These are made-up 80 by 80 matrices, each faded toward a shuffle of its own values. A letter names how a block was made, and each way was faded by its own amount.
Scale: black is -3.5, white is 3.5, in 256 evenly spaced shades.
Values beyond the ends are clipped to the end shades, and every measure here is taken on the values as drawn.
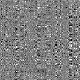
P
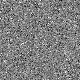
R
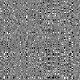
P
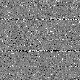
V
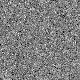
R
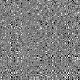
P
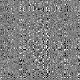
P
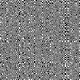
P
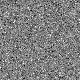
R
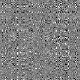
P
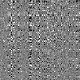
P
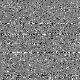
V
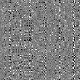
P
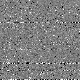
V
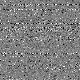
V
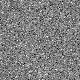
R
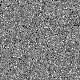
R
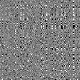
P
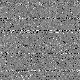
V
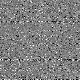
V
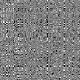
P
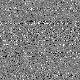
V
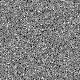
R
